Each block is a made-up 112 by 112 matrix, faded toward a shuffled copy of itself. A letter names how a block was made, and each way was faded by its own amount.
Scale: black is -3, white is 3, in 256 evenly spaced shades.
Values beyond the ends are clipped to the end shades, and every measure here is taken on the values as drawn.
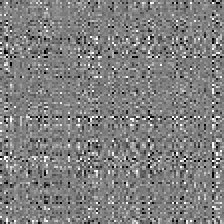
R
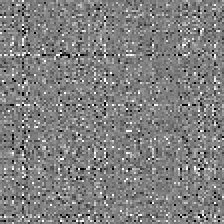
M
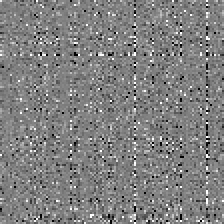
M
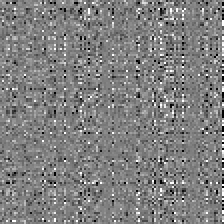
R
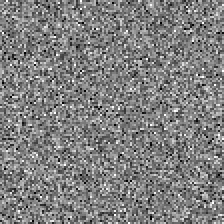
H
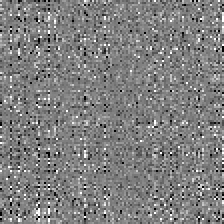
M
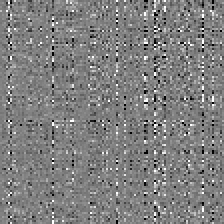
R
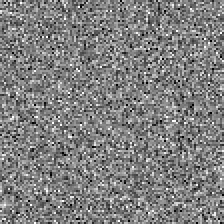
H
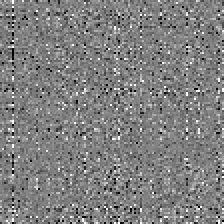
M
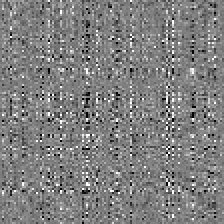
R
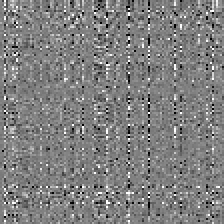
R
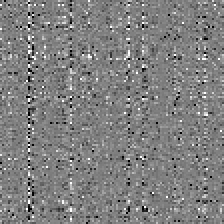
M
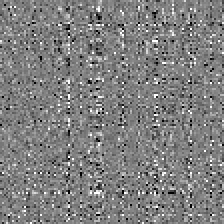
M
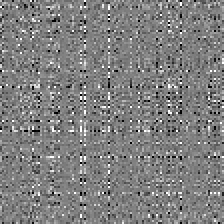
R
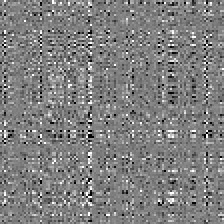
R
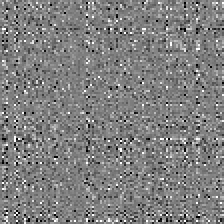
M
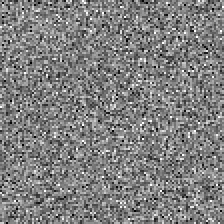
H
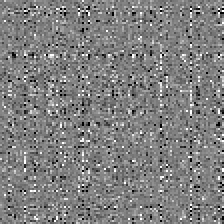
M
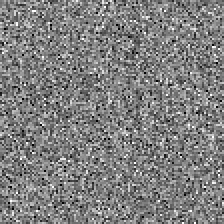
H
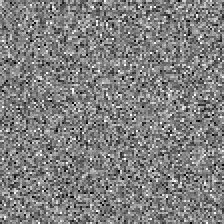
H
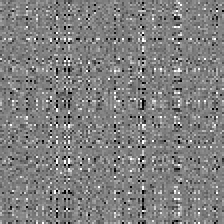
R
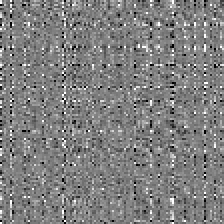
R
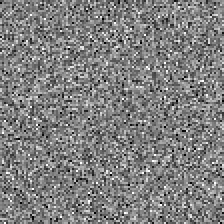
H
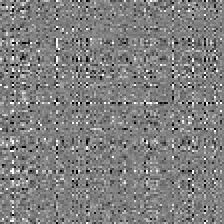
R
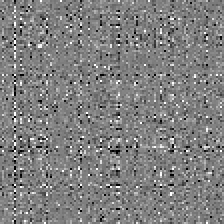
M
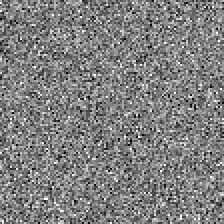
H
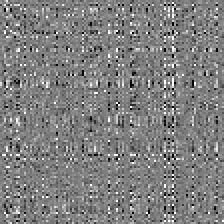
R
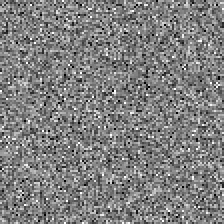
H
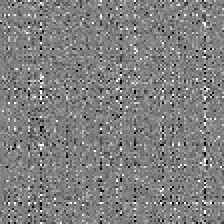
M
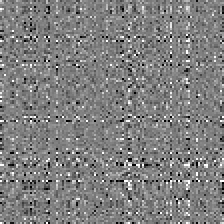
R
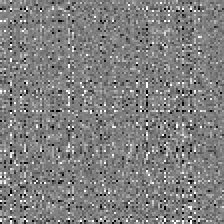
M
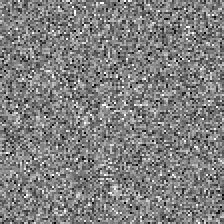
H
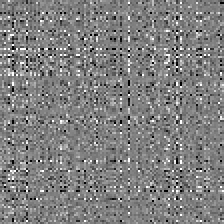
R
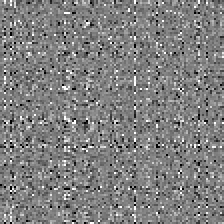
M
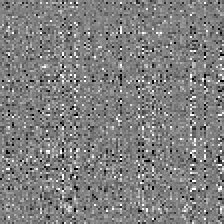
M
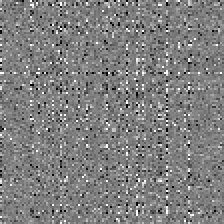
M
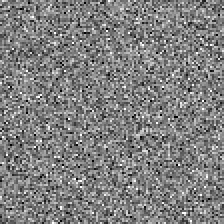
H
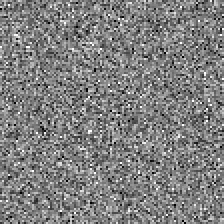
H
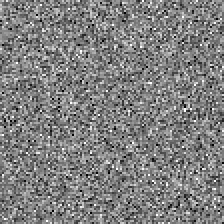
H
